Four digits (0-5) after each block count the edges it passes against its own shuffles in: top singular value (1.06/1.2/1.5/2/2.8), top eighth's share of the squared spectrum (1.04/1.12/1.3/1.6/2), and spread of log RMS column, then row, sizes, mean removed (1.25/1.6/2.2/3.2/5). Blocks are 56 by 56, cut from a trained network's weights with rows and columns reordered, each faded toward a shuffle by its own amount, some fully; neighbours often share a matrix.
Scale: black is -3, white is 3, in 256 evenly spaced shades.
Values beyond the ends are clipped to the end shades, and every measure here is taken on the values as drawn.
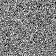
0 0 0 0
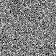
0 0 0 0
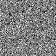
0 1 0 0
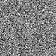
2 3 1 0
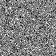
0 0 0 0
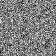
2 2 0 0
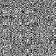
3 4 2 1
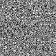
3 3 1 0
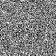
3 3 1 0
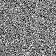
1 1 0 0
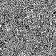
2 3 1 0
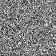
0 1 0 0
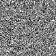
2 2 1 1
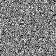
1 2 0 1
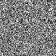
3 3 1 1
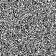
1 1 0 0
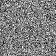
0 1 0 0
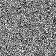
1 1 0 0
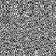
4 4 2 2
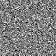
2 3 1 1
